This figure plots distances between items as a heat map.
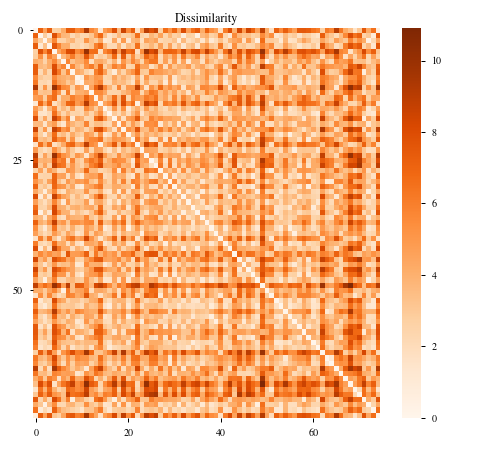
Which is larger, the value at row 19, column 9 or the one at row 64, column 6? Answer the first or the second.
the first
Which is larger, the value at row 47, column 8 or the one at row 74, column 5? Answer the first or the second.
the first
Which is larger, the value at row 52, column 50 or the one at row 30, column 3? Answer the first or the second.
the first
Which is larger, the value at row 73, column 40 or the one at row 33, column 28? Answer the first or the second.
the first
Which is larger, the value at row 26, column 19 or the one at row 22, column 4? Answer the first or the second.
the first
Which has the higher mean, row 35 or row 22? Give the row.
22
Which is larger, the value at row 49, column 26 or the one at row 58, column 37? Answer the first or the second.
the first
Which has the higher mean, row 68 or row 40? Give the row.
68
